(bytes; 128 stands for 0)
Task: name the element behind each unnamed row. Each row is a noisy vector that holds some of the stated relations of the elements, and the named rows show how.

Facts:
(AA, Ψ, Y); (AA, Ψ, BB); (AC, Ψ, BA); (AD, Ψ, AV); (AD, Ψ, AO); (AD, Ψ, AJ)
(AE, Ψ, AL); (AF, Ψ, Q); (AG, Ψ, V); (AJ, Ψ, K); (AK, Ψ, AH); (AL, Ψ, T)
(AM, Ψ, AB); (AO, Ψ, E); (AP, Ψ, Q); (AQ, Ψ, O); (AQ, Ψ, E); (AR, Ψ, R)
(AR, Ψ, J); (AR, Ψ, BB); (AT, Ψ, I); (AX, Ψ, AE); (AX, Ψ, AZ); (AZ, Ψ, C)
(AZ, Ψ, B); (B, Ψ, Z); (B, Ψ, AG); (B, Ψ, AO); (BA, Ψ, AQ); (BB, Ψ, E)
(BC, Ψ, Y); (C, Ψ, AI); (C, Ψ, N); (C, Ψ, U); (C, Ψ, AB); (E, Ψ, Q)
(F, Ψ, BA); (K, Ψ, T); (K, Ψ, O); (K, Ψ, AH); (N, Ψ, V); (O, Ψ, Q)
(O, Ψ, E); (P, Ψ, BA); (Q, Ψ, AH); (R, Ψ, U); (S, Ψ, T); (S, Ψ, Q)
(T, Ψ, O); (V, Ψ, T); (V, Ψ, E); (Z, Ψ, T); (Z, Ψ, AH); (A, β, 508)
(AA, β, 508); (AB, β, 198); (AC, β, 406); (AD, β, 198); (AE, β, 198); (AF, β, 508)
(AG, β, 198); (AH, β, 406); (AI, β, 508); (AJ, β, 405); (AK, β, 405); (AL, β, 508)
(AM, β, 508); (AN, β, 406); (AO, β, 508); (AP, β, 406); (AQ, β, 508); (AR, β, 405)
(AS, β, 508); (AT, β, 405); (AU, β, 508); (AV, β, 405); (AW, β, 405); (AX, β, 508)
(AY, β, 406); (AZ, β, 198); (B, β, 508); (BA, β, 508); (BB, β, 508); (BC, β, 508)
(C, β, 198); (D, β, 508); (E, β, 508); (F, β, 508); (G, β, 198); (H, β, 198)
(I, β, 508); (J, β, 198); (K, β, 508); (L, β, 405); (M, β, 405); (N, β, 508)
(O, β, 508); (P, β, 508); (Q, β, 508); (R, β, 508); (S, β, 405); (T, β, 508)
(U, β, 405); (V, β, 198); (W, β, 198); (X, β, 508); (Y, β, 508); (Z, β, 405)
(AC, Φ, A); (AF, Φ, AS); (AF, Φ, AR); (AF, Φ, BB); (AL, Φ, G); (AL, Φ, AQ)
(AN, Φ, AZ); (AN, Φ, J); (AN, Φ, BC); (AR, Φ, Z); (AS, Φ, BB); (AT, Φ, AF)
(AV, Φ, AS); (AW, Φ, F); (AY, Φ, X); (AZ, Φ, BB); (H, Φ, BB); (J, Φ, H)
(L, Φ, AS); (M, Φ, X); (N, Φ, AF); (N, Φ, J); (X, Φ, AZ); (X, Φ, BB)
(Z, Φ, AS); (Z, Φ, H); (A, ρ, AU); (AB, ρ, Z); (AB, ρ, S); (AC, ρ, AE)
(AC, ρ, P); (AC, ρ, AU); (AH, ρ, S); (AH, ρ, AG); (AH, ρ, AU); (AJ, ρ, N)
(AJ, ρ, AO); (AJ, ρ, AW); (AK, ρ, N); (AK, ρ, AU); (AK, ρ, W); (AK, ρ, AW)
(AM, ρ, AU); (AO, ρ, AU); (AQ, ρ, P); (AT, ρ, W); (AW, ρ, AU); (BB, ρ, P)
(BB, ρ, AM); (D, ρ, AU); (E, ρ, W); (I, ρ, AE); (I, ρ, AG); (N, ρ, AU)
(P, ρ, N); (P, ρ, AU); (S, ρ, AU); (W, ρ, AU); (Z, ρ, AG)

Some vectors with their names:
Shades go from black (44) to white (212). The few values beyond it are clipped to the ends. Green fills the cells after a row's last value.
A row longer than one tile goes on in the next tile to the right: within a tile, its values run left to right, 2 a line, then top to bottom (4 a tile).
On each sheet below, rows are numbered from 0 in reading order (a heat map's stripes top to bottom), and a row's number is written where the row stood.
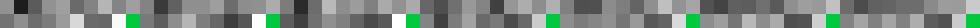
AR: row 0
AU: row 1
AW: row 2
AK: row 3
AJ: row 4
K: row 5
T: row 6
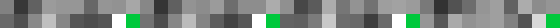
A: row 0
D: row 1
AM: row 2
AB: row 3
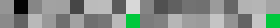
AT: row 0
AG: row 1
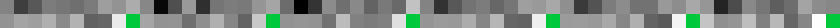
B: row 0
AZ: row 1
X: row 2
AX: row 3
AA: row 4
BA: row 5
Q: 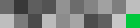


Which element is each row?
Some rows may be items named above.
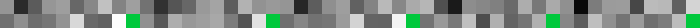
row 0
AR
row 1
AB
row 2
AR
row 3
AQ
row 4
AT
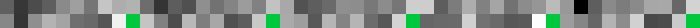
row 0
AH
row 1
Q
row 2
O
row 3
AO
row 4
AF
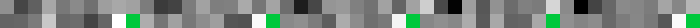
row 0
AM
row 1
U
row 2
M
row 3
BB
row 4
AN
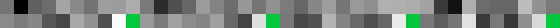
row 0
J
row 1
G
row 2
S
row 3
P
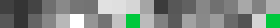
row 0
Z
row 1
AP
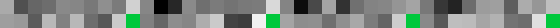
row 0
O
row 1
AS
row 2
AZ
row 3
I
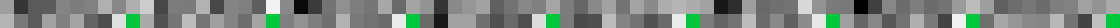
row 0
AP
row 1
E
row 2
AY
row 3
W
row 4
S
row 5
AC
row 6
H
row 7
V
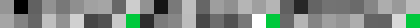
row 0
AF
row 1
N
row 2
AL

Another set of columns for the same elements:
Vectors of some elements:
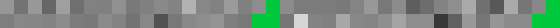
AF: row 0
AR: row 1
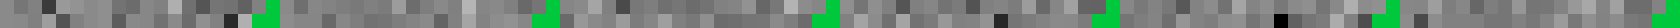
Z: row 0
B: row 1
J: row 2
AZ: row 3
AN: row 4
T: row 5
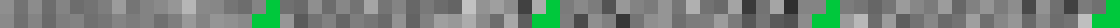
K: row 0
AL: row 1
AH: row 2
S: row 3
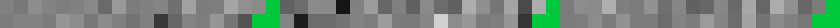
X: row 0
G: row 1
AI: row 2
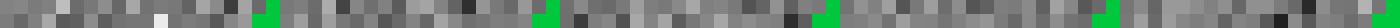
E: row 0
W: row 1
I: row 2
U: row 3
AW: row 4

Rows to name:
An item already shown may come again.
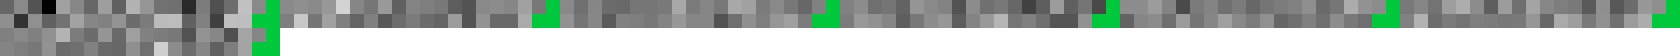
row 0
AC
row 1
N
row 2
AP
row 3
AB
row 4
J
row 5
P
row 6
AO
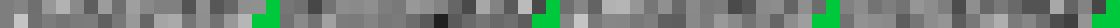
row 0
P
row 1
AT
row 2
AM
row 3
AB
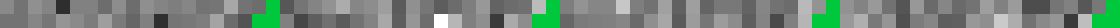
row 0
H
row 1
AQ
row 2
BB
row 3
AG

